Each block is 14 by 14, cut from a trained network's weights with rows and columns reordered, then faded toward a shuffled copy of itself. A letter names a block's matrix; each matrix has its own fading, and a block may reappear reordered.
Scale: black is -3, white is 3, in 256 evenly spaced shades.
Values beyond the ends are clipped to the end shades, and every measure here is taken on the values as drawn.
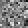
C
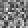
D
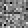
C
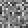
D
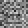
D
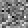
C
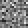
C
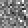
C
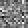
C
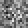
D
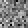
C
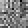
D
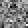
C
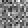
D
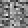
D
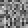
D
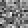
D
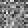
D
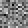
C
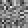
D
